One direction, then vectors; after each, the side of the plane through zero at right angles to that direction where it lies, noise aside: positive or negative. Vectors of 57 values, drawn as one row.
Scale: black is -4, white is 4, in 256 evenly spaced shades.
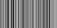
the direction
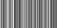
negative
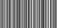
negative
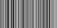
positive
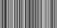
negative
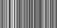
negative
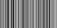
positive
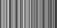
negative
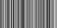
positive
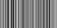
positive
